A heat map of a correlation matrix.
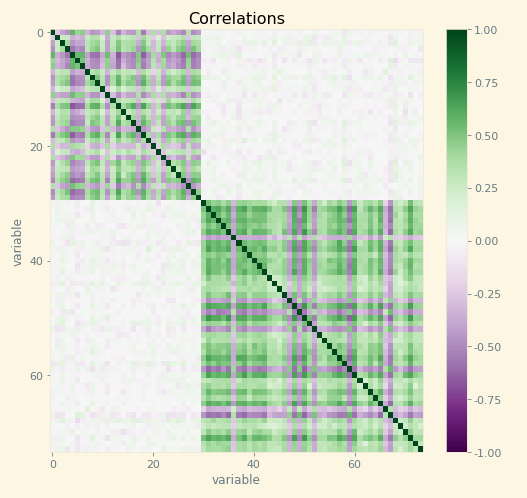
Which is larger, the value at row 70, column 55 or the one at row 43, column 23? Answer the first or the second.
the first
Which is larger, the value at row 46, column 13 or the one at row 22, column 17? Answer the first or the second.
the second
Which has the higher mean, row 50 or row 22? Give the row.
50
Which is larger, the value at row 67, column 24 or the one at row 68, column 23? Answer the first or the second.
the second
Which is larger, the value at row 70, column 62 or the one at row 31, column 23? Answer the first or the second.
the first
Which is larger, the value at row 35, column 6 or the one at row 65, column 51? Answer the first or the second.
the second
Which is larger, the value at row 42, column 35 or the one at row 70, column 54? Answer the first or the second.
the first
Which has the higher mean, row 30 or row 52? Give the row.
30
